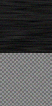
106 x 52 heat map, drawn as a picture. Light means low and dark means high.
The table splits into 2 rows of 1 panel. Panel 1,1: very high, streaked across, faint in contrast. Panel 2,1: middling, checkered.
